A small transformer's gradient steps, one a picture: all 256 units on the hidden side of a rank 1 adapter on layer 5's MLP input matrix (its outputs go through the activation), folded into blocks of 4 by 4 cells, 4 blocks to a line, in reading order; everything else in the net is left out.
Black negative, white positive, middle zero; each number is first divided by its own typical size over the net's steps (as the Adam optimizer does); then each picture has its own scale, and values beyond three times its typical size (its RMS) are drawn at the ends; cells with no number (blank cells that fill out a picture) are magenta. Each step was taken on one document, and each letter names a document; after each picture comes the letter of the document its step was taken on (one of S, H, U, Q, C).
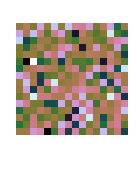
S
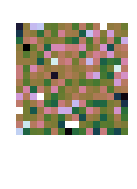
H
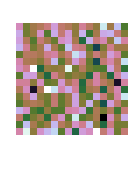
H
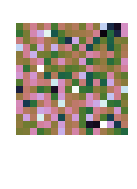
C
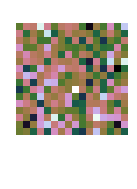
C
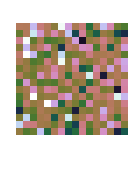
S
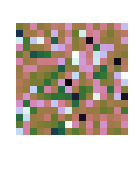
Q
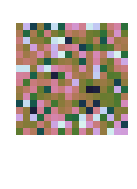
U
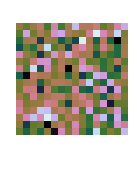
C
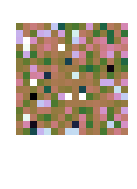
S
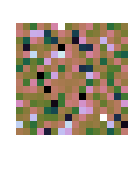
S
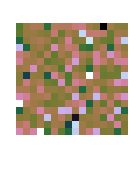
H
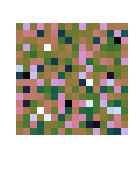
C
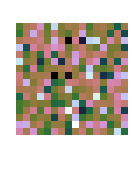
H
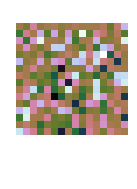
Q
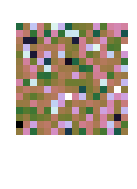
S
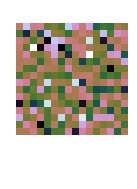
U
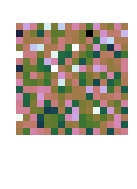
U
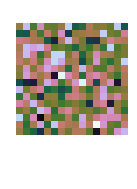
U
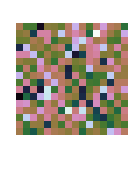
C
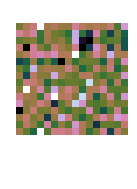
H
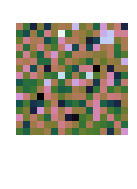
U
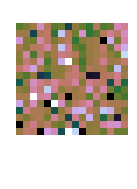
S
